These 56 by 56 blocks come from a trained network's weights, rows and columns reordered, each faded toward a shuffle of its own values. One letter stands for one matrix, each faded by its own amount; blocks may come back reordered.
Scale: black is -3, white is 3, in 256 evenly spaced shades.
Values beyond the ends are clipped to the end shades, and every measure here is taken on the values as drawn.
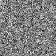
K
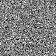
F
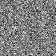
K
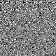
F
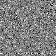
F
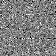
F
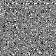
F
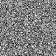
K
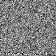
F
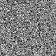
K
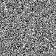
K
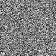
K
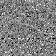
F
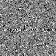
F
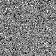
F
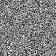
K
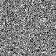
K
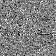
F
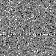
F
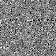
F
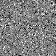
F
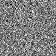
K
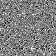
F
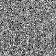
K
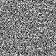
K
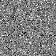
F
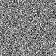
K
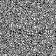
K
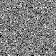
F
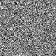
K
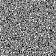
F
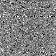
F
